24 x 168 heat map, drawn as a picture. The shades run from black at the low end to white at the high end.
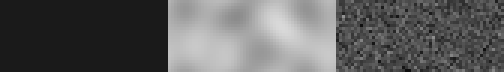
It is made of 1 by 3 panels. Panel 1,1: very low, flat. Panel 1,2: high, smooth. Panel 1,3: low, fine-grained.
